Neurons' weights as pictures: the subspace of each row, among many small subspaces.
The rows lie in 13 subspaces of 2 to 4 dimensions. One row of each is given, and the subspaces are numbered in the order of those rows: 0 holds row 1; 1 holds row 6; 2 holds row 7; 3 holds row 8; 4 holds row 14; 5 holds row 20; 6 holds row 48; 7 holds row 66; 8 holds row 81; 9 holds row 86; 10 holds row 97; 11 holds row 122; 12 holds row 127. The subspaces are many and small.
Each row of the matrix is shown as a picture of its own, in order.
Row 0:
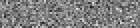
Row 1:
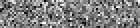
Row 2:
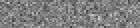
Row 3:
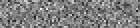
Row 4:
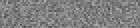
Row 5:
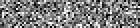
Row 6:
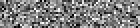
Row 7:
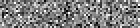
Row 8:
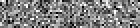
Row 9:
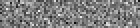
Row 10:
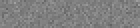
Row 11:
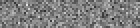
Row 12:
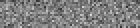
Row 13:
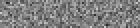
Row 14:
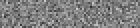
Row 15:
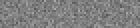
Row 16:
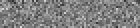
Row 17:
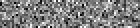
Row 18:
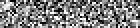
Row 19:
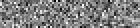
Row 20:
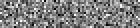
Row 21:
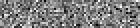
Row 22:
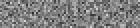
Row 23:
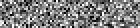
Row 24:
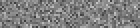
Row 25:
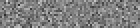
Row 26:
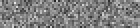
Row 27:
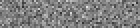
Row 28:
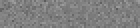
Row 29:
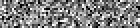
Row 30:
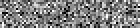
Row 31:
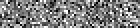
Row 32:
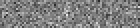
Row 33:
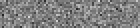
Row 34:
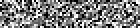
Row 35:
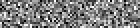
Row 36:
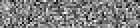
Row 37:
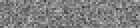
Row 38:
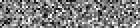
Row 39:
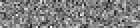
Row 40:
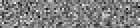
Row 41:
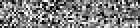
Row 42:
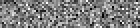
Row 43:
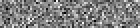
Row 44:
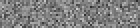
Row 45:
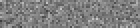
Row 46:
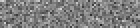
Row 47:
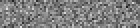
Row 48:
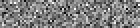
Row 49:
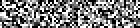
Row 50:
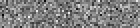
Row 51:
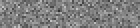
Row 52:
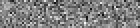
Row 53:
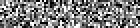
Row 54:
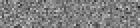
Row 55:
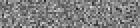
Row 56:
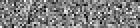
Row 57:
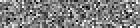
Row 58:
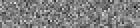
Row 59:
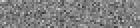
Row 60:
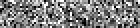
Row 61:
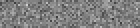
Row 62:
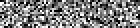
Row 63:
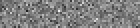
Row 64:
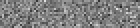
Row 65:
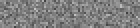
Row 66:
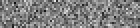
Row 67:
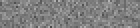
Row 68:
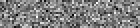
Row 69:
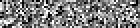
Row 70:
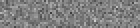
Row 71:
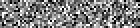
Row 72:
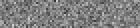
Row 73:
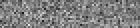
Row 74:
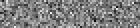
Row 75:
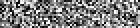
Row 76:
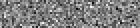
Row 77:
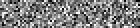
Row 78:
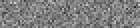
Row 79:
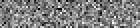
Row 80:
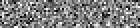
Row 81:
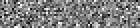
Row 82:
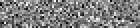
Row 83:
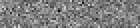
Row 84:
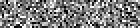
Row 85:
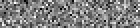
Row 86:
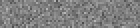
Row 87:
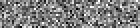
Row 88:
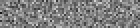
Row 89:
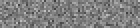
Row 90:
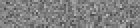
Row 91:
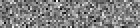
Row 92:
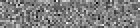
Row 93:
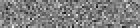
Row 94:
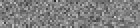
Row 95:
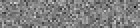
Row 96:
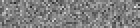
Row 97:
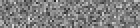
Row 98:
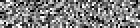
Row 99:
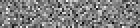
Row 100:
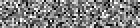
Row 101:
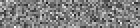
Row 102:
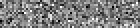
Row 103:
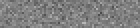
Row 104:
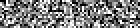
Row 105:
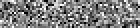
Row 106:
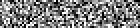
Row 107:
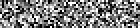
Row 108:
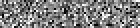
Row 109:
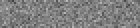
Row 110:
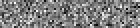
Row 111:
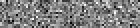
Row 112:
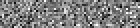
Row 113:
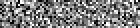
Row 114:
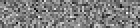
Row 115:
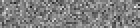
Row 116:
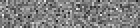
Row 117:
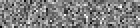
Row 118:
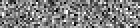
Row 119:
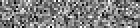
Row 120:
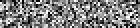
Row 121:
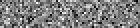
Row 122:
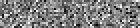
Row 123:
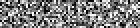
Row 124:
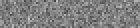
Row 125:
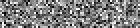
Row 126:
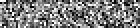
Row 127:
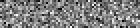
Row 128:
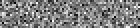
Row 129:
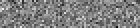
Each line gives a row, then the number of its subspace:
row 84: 8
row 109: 12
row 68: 1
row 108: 11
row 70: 3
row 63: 1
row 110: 11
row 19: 7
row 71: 6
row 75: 1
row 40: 8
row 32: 2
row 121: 9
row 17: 7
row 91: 9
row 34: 0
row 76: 4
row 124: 10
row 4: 4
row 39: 7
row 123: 3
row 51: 1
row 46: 12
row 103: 9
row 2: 3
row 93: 12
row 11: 5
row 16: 0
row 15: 5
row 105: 12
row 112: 11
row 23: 10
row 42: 5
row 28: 0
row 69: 12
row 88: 3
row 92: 1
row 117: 7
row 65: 5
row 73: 0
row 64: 11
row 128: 8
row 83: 1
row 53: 1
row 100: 5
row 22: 3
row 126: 1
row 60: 0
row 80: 8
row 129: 0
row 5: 2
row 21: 11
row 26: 7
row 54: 8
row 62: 10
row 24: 11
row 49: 8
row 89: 5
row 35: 8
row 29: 8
